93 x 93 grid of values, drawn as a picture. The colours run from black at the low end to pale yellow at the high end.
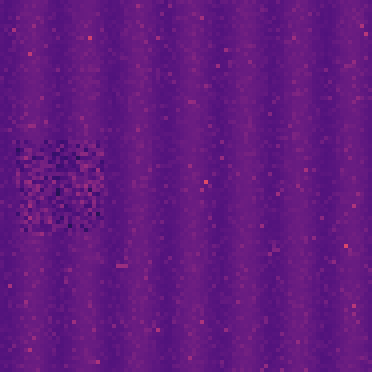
Slope: none. Stripes: upright, repeating 7 times. Roughest part: middle left. Odd patch: rougher, in the middle left. Average level on the scale: 30%. Odd rows or columns: none.
